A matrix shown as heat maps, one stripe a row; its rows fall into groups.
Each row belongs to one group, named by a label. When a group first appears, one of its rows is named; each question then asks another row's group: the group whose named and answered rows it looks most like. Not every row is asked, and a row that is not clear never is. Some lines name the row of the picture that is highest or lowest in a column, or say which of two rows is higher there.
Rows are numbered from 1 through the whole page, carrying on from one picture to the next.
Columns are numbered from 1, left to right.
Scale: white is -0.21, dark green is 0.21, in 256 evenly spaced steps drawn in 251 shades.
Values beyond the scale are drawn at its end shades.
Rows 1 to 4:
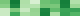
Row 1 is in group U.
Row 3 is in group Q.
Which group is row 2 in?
U
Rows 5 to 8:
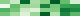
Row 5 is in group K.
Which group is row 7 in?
U
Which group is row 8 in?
Q
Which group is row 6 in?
Q
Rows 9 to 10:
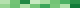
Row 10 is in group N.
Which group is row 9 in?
K
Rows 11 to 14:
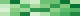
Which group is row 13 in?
Q
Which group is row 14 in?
K
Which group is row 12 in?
K
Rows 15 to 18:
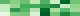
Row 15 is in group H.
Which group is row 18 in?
Q
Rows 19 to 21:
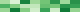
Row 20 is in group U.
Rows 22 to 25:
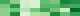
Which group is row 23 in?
U
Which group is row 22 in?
U
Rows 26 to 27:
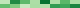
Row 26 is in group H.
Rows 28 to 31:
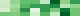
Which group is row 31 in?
H
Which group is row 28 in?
K
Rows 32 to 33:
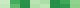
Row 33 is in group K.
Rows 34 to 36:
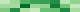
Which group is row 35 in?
K
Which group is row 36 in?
U
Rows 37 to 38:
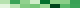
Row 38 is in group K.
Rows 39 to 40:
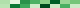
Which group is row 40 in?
H
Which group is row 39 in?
K
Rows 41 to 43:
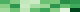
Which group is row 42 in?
U
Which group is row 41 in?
U
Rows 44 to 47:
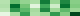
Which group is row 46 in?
H
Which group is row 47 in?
K
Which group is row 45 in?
H
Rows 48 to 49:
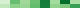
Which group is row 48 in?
Q
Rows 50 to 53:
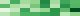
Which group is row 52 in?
K
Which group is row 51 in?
Q
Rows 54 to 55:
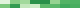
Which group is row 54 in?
Q
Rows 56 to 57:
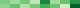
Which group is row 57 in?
N
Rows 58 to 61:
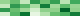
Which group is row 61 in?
K
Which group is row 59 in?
H
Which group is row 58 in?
N
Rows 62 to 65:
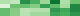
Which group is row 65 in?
U
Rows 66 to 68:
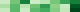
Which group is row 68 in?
N
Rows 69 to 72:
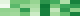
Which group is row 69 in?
N
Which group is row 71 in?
H
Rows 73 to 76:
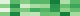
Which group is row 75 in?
N
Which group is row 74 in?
U
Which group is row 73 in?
N
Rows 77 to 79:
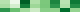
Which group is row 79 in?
U
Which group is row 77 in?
K
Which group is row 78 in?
K
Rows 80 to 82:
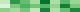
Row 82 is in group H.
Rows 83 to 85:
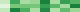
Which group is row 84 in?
N
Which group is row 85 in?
H
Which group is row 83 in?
Q
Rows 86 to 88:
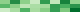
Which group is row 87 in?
U
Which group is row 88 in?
K
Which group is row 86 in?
H
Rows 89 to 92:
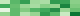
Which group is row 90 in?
U
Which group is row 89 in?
K
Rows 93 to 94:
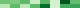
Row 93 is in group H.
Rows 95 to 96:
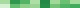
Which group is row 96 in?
Q
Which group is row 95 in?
H
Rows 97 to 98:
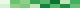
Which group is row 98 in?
Q
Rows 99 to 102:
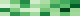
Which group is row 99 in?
K
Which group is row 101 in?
U
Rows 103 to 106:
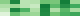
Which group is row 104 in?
Q
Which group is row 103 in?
U
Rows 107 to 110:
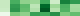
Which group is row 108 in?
H
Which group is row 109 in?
H
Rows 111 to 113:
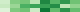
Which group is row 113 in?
Q
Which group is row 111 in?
Q
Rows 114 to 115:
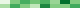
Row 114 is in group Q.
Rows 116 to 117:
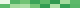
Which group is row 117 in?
Q
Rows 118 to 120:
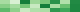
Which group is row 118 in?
K
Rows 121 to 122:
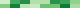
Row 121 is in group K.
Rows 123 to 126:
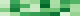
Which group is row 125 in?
U
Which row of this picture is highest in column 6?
126
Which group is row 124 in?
H
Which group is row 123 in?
Q
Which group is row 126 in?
N
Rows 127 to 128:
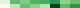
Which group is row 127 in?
N
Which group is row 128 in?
K
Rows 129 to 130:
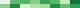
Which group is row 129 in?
N
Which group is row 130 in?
U
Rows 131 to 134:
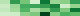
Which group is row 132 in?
N
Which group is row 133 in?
K
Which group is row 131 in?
H
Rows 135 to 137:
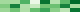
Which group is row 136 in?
U
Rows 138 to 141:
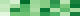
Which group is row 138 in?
K
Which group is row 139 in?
K
